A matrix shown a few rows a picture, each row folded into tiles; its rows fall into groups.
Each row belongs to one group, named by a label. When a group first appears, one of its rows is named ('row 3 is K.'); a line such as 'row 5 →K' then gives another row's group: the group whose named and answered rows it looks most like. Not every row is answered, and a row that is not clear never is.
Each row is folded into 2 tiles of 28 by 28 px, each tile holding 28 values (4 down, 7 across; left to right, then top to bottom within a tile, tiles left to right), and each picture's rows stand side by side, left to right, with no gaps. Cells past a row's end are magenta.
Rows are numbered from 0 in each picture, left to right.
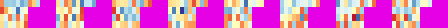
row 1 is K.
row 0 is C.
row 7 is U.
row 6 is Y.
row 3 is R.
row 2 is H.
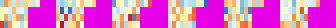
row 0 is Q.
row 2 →Y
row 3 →K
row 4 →R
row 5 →Y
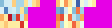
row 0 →Y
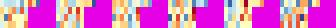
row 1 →K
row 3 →K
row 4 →Y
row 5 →Y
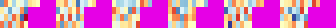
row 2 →C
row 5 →H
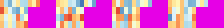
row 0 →C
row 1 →K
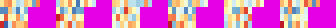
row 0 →R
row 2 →U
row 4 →U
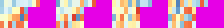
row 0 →Y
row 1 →Y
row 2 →K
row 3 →U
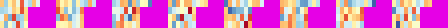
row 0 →U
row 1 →H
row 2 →K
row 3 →U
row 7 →U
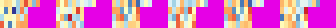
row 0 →R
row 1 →U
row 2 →K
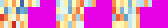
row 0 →Q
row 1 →Y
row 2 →H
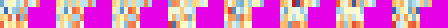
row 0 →Y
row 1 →U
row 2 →U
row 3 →Q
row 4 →K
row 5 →R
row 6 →R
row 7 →R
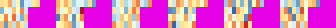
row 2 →Y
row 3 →R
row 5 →K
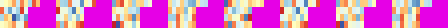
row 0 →H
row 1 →C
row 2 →Q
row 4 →Q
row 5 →C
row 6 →Q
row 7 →C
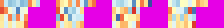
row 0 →C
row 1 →H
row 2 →C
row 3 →C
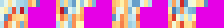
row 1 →K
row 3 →Q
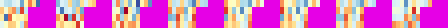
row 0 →C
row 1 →Y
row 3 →C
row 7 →Y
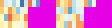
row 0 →C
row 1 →R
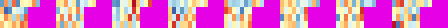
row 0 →Q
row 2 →Y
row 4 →C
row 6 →K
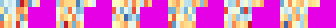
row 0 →Y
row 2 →H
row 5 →Q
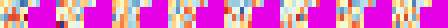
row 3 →U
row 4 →C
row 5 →Y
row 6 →U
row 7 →U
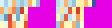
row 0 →C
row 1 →K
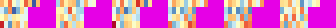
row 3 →R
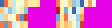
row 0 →Q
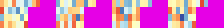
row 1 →Y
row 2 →K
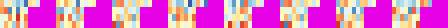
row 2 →Q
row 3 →C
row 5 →Q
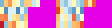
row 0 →Q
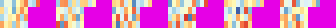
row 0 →Y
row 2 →U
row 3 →Y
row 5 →U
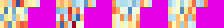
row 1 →U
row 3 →Y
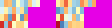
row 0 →Q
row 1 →R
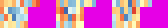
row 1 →K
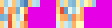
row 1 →K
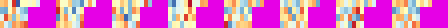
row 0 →R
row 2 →H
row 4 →R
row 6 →U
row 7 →R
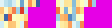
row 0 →C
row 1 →H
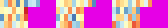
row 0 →K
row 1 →H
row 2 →R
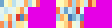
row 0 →Y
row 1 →H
